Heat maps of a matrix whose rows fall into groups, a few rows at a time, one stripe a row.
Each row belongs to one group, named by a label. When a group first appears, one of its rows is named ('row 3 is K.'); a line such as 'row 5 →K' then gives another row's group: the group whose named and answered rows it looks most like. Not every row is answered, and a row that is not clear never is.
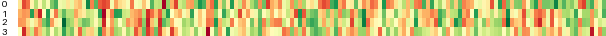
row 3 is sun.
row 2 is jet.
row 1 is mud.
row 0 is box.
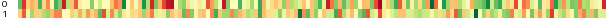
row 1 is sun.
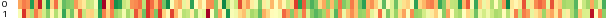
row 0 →mud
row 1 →sun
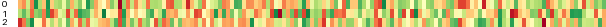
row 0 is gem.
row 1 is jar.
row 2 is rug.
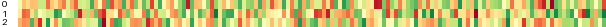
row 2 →mud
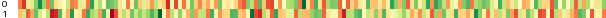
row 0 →rug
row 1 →jar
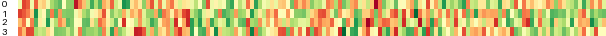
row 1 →box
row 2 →box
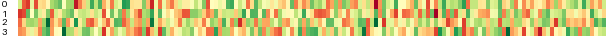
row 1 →box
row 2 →sun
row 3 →jet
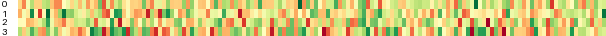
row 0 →sun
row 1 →mud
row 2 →gem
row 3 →rug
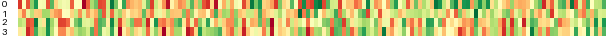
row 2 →gem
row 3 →gem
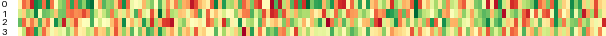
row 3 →jar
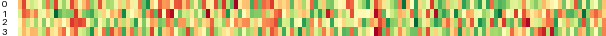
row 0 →rug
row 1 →jet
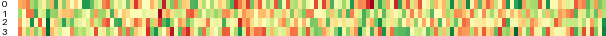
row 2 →mud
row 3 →gem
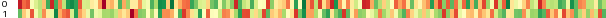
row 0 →box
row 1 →gem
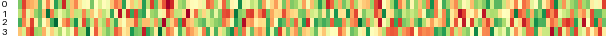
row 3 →jar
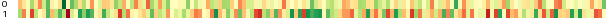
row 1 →jar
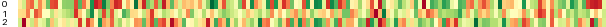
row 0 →jar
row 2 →sun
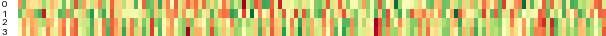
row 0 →jar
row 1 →jar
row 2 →jet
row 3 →jet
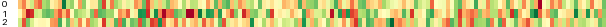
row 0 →sun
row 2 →rug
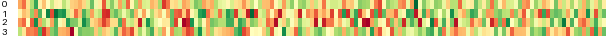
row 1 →box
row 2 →box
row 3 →gem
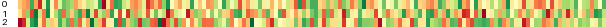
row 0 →mud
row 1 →gem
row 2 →rug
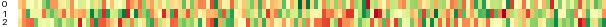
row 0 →jet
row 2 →box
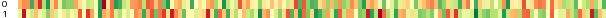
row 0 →mud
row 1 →sun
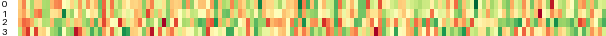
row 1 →sun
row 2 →box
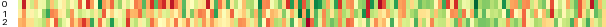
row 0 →sun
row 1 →jet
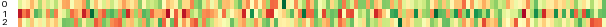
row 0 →gem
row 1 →rug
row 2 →jar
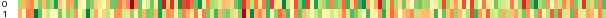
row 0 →gem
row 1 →jar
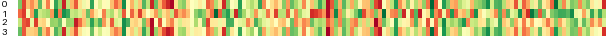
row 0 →jet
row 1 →box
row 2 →mud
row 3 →jet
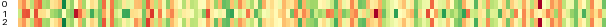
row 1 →mud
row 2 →sun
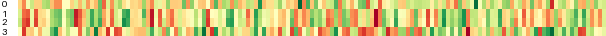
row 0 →sun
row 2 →mud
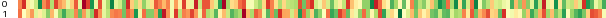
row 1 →jar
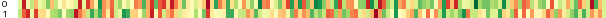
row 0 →sun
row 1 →mud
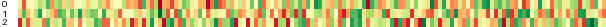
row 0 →jet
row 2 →box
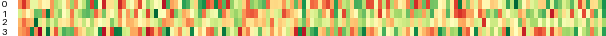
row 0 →box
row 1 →gem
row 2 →gem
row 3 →mud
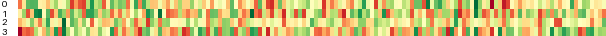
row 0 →rug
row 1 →jar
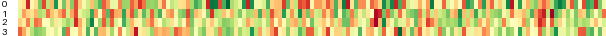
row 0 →box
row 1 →jet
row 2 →mud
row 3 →box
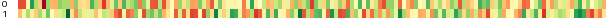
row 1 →jar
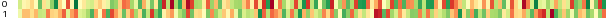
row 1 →jet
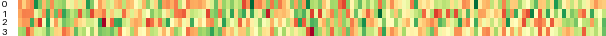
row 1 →box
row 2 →mud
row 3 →gem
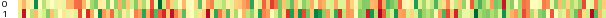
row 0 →rug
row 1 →sun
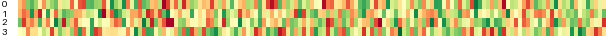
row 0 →rug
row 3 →jar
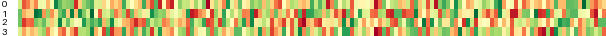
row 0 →jet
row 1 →jar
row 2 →box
